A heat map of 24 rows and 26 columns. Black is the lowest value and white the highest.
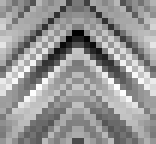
Odd rows or columns: none. Mirror symmetry: left to right. Ninth with the lowest average: top middle. Average level on the scale: 60%. Slope: none.
